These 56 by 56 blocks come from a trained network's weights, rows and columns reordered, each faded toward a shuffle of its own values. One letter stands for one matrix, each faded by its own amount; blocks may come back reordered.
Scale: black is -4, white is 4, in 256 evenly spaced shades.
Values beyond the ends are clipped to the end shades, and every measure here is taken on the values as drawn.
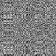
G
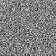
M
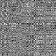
G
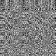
G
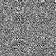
M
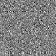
M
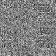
M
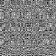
G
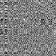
G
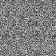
M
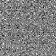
M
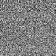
M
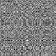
G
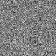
M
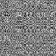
G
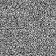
M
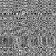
G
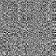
G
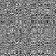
G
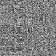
M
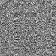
M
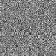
M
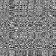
G
